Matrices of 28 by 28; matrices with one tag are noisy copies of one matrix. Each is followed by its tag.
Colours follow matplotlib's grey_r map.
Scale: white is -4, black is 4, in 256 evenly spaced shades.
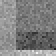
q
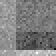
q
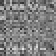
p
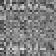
p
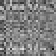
p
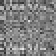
p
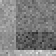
q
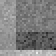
q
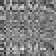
p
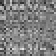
p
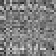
p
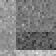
q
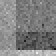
q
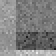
q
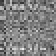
p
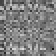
p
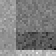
q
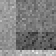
q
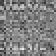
p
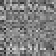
p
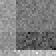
q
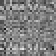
p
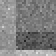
q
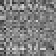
p
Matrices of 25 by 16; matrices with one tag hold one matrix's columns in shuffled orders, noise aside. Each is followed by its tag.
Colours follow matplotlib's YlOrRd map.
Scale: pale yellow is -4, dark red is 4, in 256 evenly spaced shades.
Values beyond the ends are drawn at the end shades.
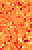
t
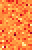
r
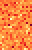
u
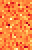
u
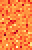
r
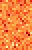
r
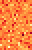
r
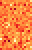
t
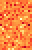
u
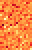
u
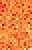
u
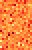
r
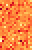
t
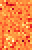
t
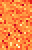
r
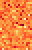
u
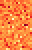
u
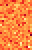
r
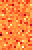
r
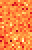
t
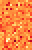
t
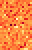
u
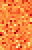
r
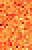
u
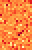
r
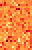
t
